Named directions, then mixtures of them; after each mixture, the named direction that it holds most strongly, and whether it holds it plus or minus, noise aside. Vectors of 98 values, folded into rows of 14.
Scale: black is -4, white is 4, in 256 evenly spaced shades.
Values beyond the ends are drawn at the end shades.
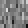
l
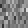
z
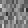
z, minus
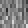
l, minus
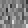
l, minus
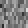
z, plus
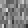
l, plus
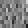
l, plus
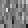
l, plus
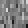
l, plus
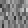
z, plus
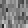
l, minus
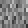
z, plus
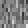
l, minus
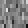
l, plus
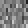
l, minus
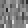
l, minus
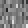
l, minus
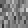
z, plus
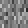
z, minus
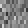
z, minus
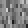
l, plus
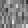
l, minus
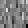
l, plus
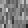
l, plus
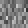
z, minus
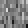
l, plus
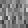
z, plus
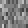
z, minus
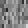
l, minus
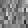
z, plus
